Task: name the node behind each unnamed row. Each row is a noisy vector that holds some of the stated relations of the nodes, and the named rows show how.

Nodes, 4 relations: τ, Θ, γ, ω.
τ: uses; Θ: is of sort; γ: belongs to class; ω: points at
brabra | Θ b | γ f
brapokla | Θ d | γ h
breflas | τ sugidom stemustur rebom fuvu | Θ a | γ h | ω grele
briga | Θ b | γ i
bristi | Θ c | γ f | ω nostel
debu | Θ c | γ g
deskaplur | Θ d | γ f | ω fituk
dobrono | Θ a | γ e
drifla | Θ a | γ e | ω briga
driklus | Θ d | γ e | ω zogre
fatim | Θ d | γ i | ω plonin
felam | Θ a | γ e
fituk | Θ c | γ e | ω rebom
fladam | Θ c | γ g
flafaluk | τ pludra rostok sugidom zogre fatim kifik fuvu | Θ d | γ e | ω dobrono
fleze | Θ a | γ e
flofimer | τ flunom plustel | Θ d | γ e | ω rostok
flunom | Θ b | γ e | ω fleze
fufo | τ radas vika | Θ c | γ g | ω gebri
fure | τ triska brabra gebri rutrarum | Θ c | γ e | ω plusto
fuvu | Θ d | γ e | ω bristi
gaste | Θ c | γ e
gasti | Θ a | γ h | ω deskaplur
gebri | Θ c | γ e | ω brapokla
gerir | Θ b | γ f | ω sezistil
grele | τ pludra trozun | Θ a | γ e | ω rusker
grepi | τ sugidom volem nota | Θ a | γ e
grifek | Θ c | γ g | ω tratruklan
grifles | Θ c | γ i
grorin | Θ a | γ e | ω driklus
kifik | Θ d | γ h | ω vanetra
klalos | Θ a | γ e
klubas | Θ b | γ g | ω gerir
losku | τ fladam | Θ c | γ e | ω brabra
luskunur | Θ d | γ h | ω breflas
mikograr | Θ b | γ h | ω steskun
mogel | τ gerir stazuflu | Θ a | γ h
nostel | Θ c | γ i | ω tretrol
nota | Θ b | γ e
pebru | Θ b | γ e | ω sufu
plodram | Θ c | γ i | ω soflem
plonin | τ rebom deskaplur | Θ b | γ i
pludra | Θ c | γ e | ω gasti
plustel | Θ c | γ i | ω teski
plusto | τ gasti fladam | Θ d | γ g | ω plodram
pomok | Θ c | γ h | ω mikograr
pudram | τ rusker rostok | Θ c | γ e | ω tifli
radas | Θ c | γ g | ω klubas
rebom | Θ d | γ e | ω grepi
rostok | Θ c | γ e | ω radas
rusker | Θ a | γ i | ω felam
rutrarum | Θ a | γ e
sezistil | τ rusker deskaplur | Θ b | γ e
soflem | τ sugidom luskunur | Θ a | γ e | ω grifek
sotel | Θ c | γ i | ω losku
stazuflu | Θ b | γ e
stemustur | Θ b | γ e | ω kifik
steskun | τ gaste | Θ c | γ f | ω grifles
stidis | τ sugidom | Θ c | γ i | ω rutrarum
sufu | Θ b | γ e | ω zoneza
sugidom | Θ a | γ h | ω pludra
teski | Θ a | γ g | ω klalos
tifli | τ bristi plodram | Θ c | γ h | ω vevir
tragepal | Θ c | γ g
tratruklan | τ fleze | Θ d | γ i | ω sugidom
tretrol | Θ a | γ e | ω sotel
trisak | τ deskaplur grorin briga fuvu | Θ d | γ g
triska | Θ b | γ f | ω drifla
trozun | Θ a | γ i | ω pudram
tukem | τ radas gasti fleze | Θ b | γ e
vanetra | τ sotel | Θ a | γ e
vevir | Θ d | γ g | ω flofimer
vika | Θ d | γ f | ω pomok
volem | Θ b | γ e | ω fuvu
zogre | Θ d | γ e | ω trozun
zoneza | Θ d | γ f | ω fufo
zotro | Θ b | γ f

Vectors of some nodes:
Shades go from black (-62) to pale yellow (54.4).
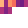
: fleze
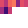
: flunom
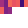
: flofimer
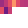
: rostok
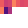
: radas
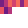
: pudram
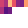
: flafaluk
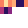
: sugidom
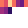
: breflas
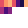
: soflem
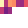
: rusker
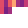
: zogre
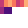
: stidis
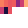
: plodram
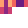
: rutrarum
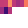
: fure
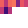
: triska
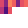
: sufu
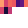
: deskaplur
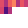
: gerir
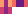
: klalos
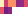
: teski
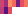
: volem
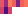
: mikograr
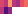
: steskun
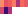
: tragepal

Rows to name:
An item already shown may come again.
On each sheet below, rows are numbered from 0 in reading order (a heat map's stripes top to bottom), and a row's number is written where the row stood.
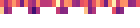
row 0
vevir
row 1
sezistil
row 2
rusker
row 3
vevir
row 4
teski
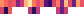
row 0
plodram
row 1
gasti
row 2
bristi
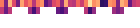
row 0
bristi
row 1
rebom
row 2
losku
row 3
sugidom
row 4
fuvu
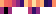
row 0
tratruklan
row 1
sugidom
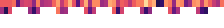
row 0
fituk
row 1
tukem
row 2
trozun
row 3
fatim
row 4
fladam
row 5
sugidom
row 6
luskunur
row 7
trisak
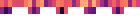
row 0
plonin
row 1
kifik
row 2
plodram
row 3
mogel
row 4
pomok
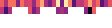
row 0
brabra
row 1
zogre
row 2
tretrol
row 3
pludra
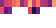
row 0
tifli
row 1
plusto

